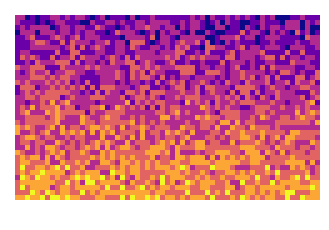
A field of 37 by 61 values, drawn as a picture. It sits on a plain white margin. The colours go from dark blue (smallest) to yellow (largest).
Overall the values sit about 50% of the way up the scale. The ninth with the lowest average is the top right. There is an overall slope up to the bottom. There are no regular stripes. The grain is fine, like static.
